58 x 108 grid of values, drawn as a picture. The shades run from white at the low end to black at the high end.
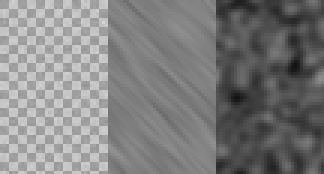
The table splits into one row of 3 panels. Panel 1,1: low, checkered. Panel 1,2: middling, slanting down to the right, faint in contrast. Panel 1,3: high, blotchy.
